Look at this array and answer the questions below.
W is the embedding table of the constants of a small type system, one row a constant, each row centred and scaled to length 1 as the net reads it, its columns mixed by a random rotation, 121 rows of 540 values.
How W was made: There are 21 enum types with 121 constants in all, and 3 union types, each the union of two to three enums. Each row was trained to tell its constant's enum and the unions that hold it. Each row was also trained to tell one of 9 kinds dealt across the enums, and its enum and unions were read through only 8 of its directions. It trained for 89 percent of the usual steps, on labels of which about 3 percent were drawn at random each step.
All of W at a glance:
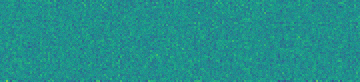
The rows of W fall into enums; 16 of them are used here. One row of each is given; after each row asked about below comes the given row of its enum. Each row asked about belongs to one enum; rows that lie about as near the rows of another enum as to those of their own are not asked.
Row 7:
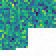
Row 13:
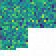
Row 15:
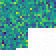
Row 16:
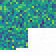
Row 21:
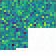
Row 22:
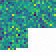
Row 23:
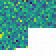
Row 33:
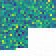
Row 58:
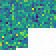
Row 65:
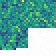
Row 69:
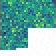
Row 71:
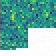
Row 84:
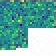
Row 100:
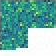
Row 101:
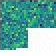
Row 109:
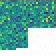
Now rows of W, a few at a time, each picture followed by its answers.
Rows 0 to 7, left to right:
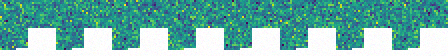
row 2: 7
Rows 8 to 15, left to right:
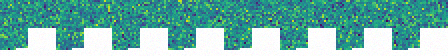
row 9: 109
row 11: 84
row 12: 7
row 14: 84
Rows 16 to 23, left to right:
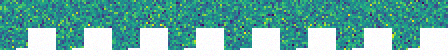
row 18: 65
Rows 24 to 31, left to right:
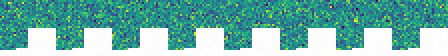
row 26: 23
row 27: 22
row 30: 84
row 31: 22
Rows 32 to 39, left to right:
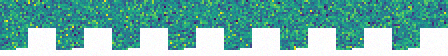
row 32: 101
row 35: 71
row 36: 33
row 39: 13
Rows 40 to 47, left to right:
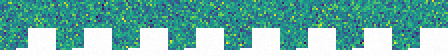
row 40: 69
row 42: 13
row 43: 22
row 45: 69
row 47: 71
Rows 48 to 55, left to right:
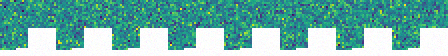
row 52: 58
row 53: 21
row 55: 7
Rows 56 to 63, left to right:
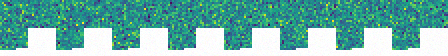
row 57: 109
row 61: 15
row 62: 7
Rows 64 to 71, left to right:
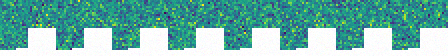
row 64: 69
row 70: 65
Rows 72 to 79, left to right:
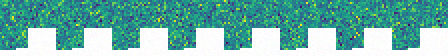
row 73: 15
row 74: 109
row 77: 101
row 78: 15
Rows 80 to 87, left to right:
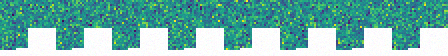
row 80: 21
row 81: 109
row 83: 101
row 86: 69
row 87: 65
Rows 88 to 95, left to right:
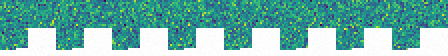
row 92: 33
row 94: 109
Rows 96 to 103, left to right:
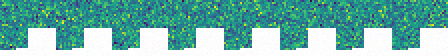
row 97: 101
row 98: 15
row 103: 65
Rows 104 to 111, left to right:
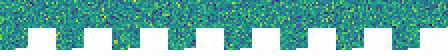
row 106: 22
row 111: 15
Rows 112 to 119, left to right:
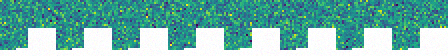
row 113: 65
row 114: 101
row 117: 22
